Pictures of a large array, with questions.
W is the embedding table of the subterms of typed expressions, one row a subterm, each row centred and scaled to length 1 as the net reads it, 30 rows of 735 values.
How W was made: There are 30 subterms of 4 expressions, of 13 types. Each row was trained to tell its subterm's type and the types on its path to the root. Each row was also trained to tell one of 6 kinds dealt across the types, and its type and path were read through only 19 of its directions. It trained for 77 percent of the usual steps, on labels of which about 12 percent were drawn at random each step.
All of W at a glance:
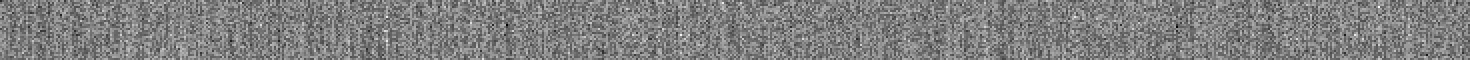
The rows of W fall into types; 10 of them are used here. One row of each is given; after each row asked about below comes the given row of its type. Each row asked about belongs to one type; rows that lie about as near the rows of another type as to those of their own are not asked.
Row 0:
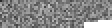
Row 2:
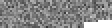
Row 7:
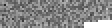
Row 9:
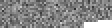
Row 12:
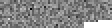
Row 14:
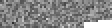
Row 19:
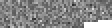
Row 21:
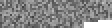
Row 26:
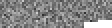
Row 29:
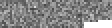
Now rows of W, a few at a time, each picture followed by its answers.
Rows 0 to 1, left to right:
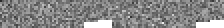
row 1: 14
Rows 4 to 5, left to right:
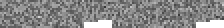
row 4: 29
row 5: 29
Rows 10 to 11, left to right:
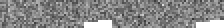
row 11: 7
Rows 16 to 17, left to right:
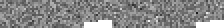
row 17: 7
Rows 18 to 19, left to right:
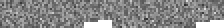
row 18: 21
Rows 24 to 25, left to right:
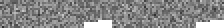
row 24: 12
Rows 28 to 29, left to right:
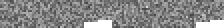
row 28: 0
